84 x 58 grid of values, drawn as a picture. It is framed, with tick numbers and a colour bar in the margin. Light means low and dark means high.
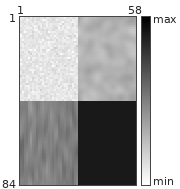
It is made of 2 by 2 panels. Panel 1,1: very low, fine-grained, faint in contrast. Panel 1,2: low, blotchy, faint in contrast. Panel 2,1: middling, streaked downward, faint in contrast. Panel 2,2: very high, flat.
